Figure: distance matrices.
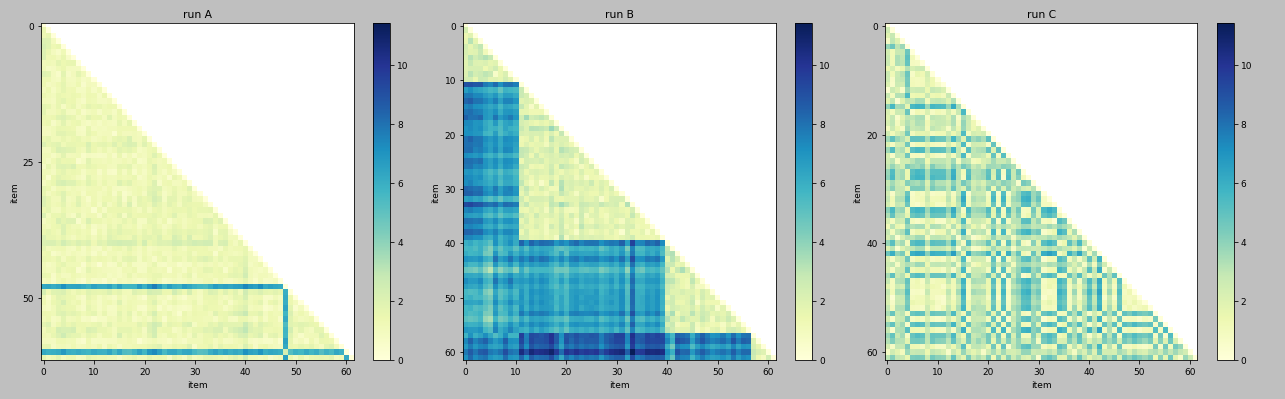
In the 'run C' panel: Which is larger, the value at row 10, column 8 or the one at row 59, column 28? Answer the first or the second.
the second
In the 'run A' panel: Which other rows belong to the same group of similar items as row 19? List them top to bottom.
0, 1, 2, 3, 4, 5, 6, 7, 8, 9, 10, 11, 12, 13, 14, 15, 16, 17, 18, 20, 21, 22, 23, 24, 25, 26, 27, 28, 29, 30, 31, 32, 33, 34, 35, 36, 37, 38, 39, 40, 41, 42, 43, 44, 45, 46, 47, 49, 50, 51, 52, 53, 54, 55, 56, 57, 58, 59, 61
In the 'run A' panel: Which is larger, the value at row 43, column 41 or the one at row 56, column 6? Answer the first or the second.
the second
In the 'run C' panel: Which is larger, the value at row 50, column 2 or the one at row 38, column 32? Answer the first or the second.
the first
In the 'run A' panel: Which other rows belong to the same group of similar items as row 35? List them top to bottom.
0, 1, 2, 3, 4, 5, 6, 7, 8, 9, 10, 11, 12, 13, 14, 15, 16, 17, 18, 19, 20, 21, 22, 23, 24, 25, 26, 27, 28, 29, 30, 31, 32, 33, 34, 36, 37, 38, 39, 40, 41, 42, 43, 44, 45, 46, 47, 49, 50, 51, 52, 53, 54, 55, 56, 57, 58, 59, 61
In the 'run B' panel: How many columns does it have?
62
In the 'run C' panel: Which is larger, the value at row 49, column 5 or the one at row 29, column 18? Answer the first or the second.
the second
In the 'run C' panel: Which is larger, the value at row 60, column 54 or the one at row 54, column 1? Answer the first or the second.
the first
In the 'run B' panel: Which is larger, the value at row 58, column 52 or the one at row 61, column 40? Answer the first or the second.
the first
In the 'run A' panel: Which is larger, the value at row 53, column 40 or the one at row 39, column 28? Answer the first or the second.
the first
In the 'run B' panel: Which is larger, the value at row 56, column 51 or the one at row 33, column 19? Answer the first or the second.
the second
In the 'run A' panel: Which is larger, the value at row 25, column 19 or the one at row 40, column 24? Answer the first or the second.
the second
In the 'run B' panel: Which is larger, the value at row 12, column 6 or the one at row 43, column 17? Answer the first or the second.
the second
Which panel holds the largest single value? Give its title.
run B
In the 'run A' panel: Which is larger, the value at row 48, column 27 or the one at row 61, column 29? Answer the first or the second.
the first
